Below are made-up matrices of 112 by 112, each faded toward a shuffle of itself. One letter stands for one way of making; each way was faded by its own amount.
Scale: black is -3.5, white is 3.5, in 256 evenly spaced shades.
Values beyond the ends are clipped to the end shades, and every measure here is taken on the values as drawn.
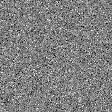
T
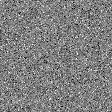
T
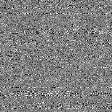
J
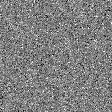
T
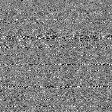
J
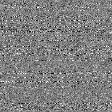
J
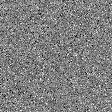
T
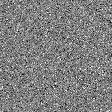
T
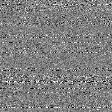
J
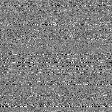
J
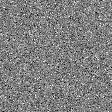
T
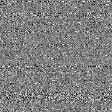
J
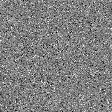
T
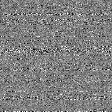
J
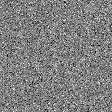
T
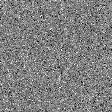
T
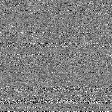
J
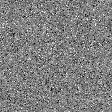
T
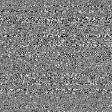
J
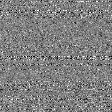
J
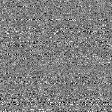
J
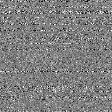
J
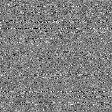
J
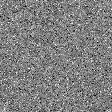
T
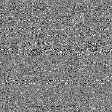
J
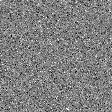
T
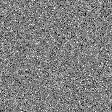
T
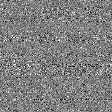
J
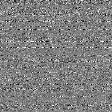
J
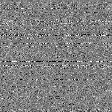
J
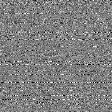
J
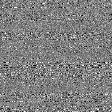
J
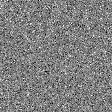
T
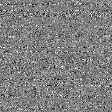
J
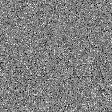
T
